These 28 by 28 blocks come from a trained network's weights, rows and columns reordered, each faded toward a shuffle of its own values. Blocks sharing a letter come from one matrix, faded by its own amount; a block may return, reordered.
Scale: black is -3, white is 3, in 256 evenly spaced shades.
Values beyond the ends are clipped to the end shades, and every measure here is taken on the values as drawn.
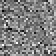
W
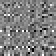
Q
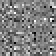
Q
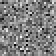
W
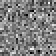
W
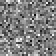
W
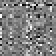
Q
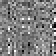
Q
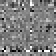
Q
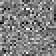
W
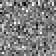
W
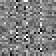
Q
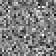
W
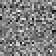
W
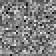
W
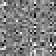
Q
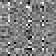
Q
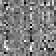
Q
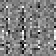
Q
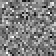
W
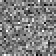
W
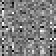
Q
